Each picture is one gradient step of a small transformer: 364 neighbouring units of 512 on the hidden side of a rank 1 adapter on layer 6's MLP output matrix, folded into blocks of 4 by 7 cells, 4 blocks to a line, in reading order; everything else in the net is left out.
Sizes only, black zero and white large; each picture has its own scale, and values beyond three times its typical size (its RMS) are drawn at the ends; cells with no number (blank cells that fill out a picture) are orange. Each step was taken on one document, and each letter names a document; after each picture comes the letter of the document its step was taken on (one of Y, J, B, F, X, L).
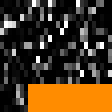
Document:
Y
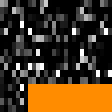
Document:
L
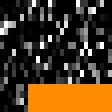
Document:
Y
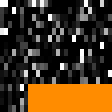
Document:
L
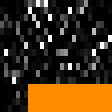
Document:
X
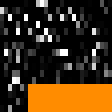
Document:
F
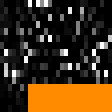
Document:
X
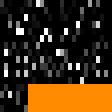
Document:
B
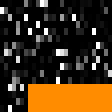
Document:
F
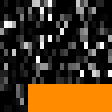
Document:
Y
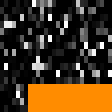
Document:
Y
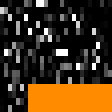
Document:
F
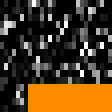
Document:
Y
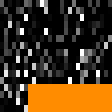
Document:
B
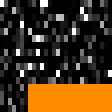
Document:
L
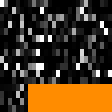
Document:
L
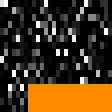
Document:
L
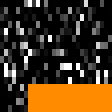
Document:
X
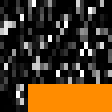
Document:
Y
